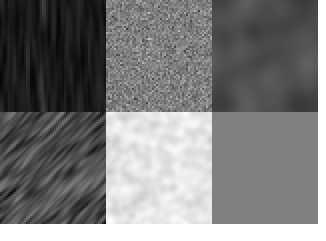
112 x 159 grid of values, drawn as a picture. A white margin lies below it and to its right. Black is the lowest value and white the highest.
It is made of 2 by 3 panels. Panel 1,1: very low, streaked downward, faint in contrast. Panel 1,2: middling, fine-grained. Panel 1,3: low, smooth, faint in contrast. Panel 2,1: low, slanting up to the right. Panel 2,2: very high, blotchy, faint in contrast. Panel 2,3: middling, flat.
